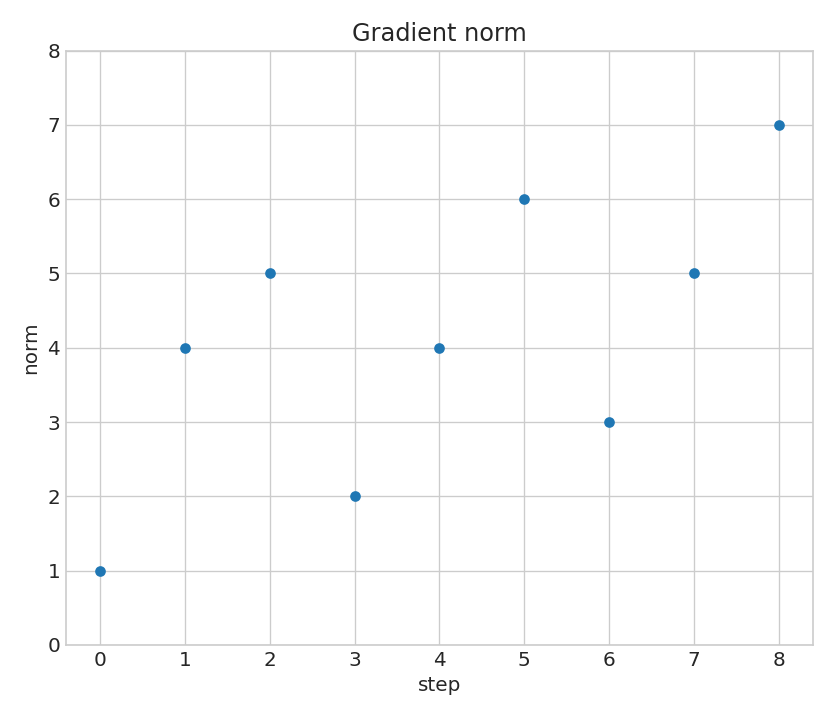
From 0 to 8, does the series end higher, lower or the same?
higher
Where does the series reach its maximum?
8
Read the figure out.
Title: Gradient norm
x-axis: step, ticks 0 1 2 3 4 5 6 7 8
y-axis: norm, ticks 0 1 2 3 4 5 6 7 8
Values:
1 4 5 2 4 6 3 5 7
